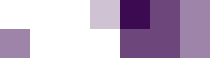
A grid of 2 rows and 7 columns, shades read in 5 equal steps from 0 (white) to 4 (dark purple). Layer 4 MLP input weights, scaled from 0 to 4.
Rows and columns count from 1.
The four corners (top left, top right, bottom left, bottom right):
0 2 2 2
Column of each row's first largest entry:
5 5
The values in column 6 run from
3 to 3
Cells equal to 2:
3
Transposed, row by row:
0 2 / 0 0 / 0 0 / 1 0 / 4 3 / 3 3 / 2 2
